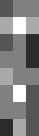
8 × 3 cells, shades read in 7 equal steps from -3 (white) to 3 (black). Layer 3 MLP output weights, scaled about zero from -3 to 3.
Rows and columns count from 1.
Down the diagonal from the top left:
1 -3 2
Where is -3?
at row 2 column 2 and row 6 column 2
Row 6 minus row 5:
1 -3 1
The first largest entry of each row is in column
1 1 3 3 2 3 3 1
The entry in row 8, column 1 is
2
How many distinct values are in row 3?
3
